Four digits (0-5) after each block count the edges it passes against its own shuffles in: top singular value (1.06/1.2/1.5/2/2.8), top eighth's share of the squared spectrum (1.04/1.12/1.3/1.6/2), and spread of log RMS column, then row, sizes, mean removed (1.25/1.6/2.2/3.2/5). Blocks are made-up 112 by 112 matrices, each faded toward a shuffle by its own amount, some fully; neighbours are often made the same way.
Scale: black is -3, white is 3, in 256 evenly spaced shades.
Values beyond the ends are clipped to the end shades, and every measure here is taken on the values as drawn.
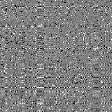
5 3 2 3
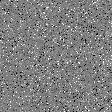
0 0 0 0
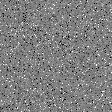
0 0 0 0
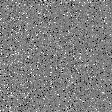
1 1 1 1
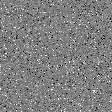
0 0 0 0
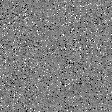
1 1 2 1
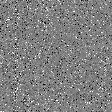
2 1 1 0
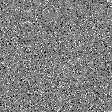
2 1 0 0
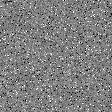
1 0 0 0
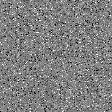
3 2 1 1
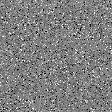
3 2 0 1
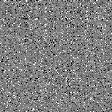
4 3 2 2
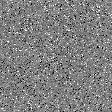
2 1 0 0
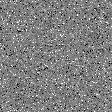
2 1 0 0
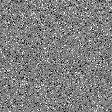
3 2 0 1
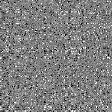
4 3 2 2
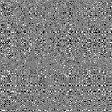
5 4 3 3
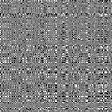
5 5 4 4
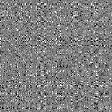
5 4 3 3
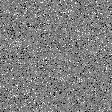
1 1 0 0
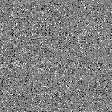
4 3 1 2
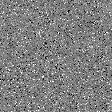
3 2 0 0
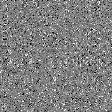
3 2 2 1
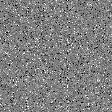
3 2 1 0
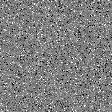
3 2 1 0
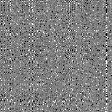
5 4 3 2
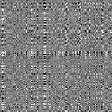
5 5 4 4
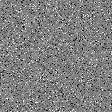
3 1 0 0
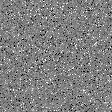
0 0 0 0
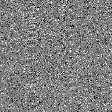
3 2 1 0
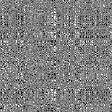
5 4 3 3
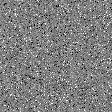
2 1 1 0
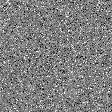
0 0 0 0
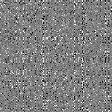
5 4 3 2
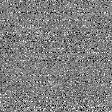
1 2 0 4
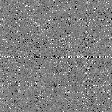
4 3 2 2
